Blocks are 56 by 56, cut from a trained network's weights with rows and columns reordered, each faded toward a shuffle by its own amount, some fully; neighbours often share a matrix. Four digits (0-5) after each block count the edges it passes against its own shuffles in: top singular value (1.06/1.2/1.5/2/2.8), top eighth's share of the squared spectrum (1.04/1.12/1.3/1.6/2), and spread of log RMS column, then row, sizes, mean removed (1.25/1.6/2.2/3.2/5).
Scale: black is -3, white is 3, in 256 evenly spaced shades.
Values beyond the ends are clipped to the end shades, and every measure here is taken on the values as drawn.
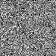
2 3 1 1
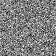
1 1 0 0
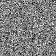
2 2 0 0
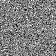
0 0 0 0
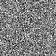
2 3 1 0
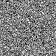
0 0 0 0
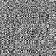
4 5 2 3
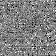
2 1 1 0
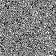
0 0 0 0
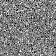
0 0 0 0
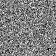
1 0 0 0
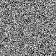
2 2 0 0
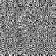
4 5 1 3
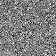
2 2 1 0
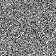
3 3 1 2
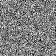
1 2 0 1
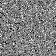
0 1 0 0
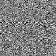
3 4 0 2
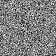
1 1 0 0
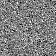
0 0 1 0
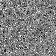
1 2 0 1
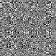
3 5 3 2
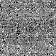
2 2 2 0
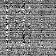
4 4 3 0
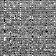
3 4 3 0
